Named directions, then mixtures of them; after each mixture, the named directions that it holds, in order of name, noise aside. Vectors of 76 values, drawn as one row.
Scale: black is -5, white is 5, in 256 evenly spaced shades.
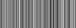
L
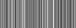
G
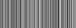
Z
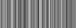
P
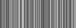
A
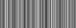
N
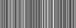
G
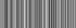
N, P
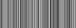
L, P, Z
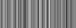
P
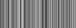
A, N, Z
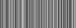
A, G, Z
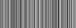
Z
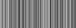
A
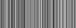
G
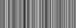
N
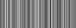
L, N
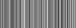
G, P, Z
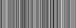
G, L, P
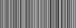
G, L, Z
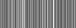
G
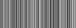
L, Z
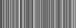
A, L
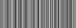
G, P, Z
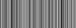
L, P, Z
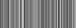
A, Z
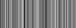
A, N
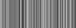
A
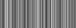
N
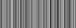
G, L, P
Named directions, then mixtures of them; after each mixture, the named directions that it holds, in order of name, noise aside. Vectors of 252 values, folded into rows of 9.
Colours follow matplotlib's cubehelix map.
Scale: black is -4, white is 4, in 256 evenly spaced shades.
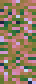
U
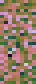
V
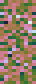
U, V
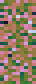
U, V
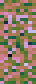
V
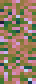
U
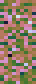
U, V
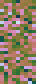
U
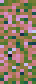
V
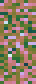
V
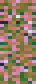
U, V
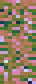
U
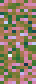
V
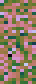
V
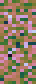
V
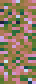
U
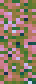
U, V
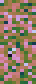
V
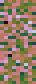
U, V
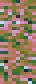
U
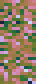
U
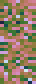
U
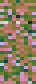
U, V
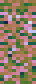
U, V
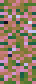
U, V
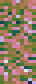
U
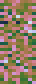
U, V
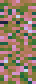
U, V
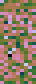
V
